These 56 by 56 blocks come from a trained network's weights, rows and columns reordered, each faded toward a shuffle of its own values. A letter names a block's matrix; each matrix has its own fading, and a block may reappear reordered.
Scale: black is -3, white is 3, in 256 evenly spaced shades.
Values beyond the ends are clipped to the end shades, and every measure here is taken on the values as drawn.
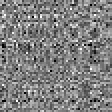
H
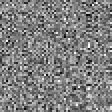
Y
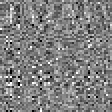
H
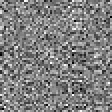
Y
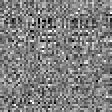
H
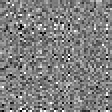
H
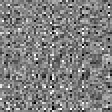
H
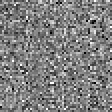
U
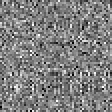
U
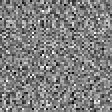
Y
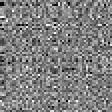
H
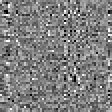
H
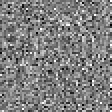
U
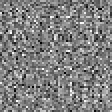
U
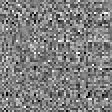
H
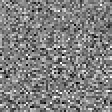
U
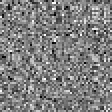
U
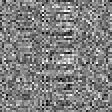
Y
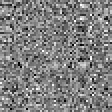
U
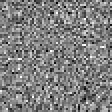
Y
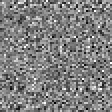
Y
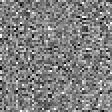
U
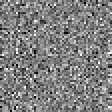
U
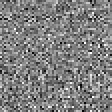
U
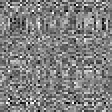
H
